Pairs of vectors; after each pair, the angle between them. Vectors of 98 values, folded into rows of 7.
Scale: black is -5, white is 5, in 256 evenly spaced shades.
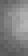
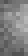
nearly parallel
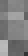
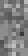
partly opposed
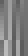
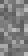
orthogonal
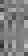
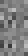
nearly parallel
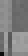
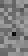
orthogonal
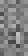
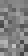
orthogonal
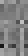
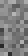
partly aligned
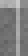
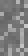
orthogonal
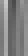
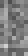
partly aligned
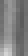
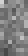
partly opposed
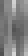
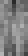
nearly opposite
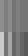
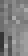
nearly opposite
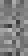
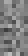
nearly opposite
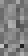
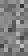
partly opposed
